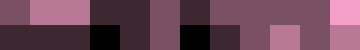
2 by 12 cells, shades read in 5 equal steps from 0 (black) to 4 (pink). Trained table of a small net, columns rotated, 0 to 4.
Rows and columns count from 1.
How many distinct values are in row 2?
4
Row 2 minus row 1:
-1 -2 -2 -1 0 0 -1 -1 0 1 0 -1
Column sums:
3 4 4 1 2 4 1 3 4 5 4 7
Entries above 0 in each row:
12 10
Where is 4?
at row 1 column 12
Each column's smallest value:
1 1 1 0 1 2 0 1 2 2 2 3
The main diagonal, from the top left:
2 1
